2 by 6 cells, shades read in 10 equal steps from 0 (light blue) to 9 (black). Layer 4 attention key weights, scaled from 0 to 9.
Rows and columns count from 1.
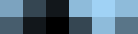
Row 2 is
5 8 9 6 1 4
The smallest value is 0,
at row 1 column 5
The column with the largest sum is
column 3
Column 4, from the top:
1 6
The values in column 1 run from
2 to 5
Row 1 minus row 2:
-3 -2 -1 -5 -1 -3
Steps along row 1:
up up down down up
